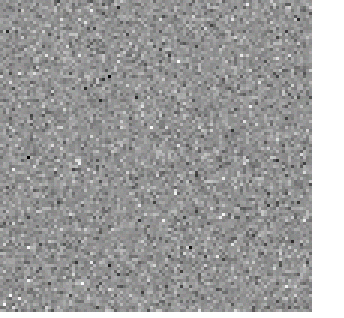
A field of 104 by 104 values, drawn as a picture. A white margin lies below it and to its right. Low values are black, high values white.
There is no overall slope. The halves do not mirror each other. Overall the values sit about 60% of the way up the scale. The texture is fine-grained noise. The distribution is heavy-tailed on both sides. No regular stripes run through it.
